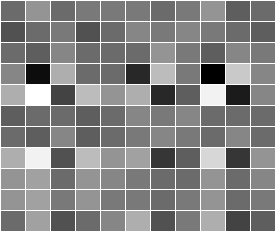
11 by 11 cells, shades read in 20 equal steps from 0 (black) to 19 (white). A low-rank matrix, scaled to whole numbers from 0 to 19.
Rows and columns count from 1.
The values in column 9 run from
0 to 18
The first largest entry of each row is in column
2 6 7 10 2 6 3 2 2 2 6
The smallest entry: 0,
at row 4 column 9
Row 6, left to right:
7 8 8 7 8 10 9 10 8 8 8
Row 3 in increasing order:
7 7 8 8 8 8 9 9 10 10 11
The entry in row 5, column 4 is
14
